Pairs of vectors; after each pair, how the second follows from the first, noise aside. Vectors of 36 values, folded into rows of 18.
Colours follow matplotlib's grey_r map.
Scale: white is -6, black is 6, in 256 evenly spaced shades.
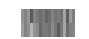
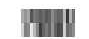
scaled up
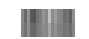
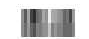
scaled up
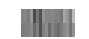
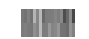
negated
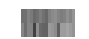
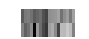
scaled up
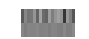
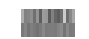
negated
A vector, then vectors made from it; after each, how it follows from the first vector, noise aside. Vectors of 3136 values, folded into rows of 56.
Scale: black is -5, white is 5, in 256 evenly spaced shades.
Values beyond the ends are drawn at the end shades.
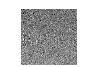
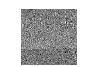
wrapped around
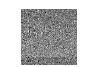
wrapped around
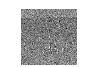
wrapped around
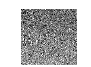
scaled up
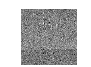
wrapped around
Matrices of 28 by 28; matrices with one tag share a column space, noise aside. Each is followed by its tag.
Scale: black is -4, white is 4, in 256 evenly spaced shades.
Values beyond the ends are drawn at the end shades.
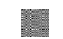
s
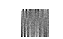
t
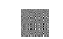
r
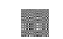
r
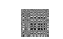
r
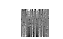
t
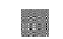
r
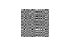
s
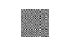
s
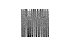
t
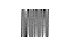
t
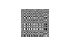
r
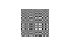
r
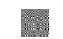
r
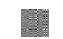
s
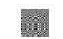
r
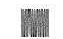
t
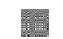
r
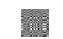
r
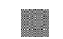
s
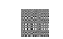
r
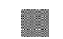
s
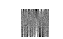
t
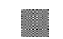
s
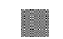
s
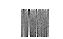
t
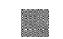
s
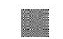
s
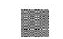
s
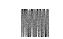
t
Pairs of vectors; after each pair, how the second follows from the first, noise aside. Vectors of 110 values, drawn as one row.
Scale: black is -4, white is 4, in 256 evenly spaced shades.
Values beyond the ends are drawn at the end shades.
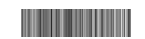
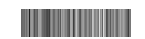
wrapped around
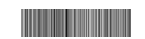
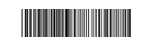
scaled up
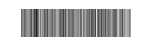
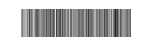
reversed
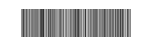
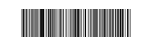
scaled up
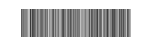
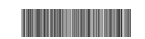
reversed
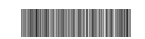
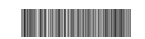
reversed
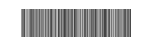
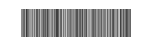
wrapped around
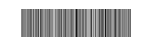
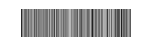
wrapped around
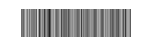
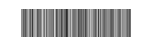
wrapped around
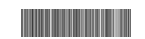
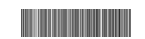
reversed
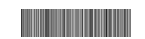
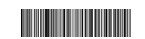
scaled up
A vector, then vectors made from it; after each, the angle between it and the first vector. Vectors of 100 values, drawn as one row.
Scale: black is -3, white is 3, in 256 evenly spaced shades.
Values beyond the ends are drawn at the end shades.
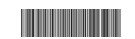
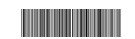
partly opposed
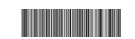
nearly opposite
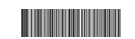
orthogonal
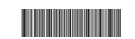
nearly opposite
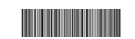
partly opposed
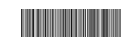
nearly parallel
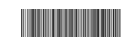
partly aligned
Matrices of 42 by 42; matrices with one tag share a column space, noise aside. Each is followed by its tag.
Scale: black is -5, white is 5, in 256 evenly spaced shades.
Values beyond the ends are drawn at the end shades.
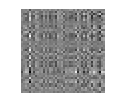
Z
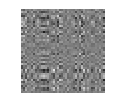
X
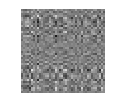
X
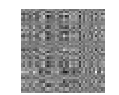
Z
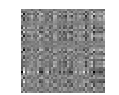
Z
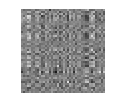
Z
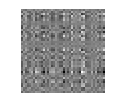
Z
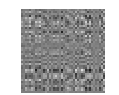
X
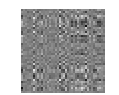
X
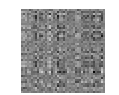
Z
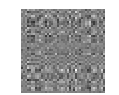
X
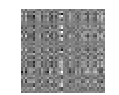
Z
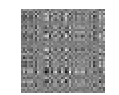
Z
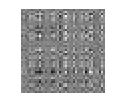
Z
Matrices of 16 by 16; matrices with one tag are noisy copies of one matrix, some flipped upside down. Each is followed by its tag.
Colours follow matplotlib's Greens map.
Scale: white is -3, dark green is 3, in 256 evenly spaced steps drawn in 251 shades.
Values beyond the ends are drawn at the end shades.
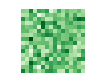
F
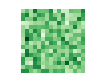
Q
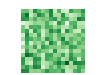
Q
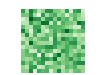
F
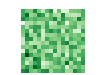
Q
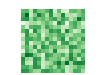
Q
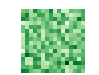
Q
